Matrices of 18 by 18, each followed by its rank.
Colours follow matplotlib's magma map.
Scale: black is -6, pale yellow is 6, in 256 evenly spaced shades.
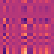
one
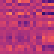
two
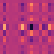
one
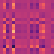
one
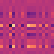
one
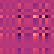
one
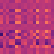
two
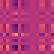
one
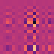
one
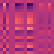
one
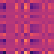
one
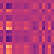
one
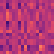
two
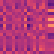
two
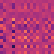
two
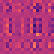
two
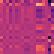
two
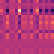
one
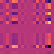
one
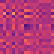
two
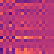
two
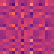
two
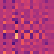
two
